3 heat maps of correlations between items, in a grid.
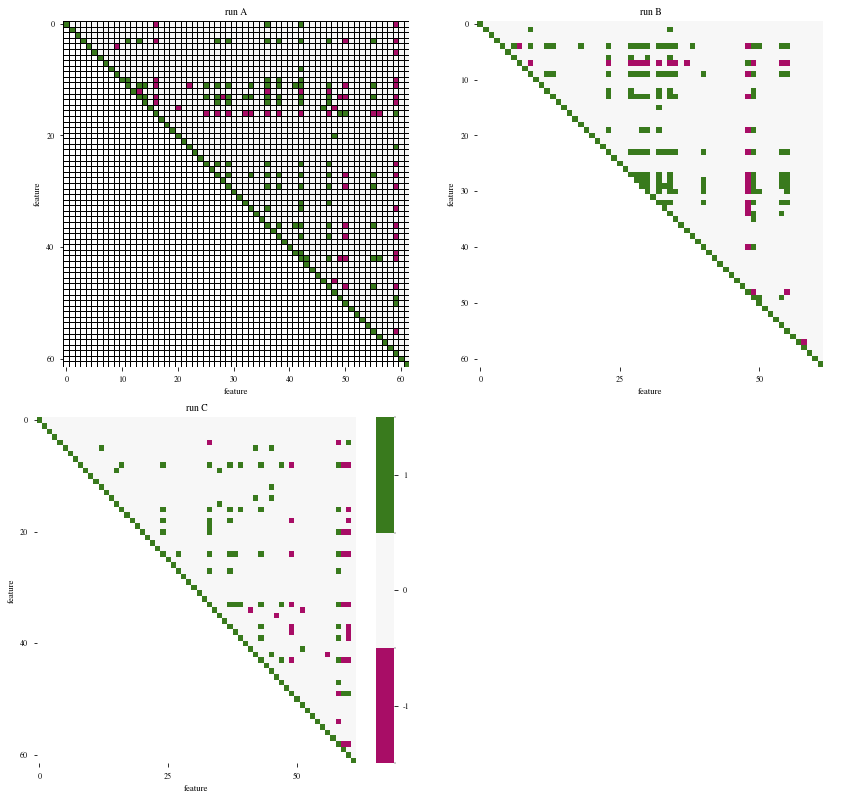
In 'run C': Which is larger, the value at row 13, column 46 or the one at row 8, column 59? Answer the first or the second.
the first
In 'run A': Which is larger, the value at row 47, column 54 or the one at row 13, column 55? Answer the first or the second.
the second
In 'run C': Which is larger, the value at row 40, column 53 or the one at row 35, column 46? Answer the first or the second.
the first
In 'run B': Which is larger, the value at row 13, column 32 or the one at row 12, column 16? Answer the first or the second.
the first
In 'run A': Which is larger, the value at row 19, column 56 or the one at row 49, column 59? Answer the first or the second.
the second
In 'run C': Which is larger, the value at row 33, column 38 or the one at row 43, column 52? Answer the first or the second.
the first
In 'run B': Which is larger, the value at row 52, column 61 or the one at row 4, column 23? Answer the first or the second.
the second
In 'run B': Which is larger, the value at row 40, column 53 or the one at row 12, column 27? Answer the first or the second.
the second
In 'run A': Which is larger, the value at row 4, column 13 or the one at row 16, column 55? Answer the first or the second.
the first
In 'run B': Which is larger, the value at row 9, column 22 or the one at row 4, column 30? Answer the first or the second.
the second
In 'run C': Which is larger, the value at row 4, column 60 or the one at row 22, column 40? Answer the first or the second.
the first
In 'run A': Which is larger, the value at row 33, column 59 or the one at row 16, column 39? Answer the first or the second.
the second
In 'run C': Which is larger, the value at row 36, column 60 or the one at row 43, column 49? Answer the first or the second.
the first
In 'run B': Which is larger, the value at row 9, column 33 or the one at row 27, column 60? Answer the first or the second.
the first
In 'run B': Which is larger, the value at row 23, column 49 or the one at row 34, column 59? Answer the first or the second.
the first
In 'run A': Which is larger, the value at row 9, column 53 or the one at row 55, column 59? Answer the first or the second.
the first
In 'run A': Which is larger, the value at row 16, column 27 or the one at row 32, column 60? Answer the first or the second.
the second
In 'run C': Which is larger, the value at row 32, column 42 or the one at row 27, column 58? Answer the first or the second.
the second
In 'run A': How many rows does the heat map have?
62
